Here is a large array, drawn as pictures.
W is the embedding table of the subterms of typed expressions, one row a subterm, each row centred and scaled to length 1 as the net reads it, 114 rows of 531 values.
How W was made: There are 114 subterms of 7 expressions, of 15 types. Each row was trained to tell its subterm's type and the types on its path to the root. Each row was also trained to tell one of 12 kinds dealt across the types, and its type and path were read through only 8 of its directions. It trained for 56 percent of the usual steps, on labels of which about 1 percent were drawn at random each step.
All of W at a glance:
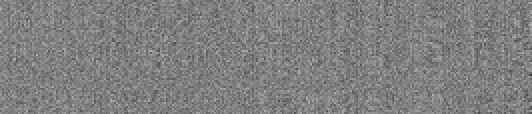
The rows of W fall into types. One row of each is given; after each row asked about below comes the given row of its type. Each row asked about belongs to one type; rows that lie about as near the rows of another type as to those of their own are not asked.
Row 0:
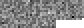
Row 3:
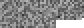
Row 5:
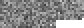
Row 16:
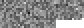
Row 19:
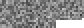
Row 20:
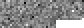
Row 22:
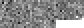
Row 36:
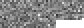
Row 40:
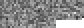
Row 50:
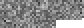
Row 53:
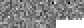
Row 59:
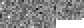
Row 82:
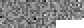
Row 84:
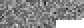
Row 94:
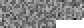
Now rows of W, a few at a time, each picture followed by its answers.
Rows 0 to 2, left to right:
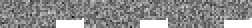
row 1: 19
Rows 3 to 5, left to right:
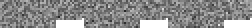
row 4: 0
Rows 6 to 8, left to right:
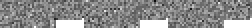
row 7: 16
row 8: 16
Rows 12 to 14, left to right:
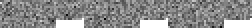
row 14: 0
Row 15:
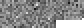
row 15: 5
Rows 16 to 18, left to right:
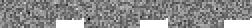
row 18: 50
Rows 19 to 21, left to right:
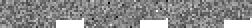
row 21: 20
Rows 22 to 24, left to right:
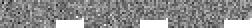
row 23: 20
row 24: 84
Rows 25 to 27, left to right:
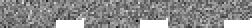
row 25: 3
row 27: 3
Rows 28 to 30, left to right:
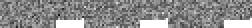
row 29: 40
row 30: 19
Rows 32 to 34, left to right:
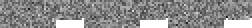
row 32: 19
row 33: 3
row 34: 84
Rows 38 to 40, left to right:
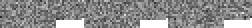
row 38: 50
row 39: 82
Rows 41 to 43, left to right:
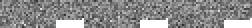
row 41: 94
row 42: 16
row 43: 20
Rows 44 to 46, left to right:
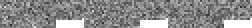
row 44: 50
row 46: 53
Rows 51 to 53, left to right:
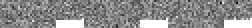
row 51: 3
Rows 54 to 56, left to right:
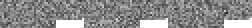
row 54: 50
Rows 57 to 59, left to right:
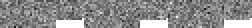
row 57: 94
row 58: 50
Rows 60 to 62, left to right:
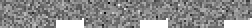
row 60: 50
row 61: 94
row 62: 5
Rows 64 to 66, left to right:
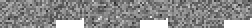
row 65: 5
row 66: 94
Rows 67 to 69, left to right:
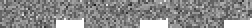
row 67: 84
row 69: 5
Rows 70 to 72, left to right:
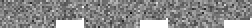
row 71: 59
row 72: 19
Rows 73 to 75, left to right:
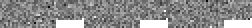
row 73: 22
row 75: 84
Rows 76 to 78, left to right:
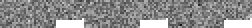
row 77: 82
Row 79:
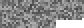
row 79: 59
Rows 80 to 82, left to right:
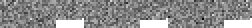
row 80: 82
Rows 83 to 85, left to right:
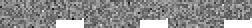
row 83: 20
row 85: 22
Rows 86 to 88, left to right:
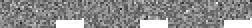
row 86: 5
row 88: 59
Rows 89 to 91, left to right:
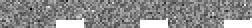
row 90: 16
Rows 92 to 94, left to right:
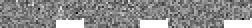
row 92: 82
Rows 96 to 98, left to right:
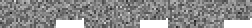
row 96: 3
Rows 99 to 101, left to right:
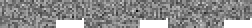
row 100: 22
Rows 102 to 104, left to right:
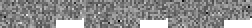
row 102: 59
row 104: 84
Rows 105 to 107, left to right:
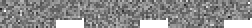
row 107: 5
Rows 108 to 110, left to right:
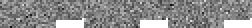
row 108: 20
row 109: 53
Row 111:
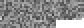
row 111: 84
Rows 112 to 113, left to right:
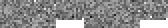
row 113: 20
